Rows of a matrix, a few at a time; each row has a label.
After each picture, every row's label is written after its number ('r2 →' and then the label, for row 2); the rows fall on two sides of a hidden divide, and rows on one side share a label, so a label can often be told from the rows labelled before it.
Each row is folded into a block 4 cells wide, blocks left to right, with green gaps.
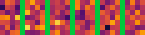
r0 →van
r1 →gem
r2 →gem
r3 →gem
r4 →gem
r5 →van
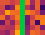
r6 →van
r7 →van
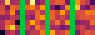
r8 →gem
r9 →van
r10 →van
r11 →van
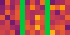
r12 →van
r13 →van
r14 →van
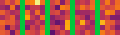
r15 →gem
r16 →van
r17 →gem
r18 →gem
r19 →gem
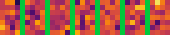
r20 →van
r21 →gem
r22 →gem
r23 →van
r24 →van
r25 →gem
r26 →van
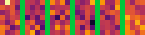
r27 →van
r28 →gem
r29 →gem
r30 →gem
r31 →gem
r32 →van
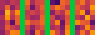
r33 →van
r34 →gem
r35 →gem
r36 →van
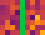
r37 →gem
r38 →van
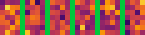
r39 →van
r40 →van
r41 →gem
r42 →gem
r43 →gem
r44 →gem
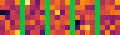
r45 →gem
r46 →gem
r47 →van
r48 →van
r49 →gem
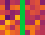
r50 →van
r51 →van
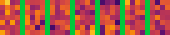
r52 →van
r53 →van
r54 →gem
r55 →van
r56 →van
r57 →gem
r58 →gem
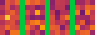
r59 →van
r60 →gem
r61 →van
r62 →gem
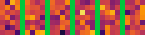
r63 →gem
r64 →van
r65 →gem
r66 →van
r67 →van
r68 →van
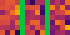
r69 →gem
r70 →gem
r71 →gem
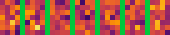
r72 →van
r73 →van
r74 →gem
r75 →gem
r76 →gem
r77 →gem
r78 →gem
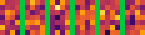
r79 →gem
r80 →van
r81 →gem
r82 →van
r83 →van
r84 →van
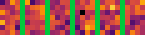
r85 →van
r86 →gem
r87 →gem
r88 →gem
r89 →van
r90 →gem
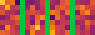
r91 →van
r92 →van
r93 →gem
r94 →gem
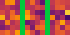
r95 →van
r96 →van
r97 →gem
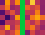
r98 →van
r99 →van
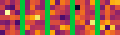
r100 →van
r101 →van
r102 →gem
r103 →van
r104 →gem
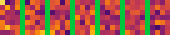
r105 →gem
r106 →van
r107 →gem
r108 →van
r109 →gem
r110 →gem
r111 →gem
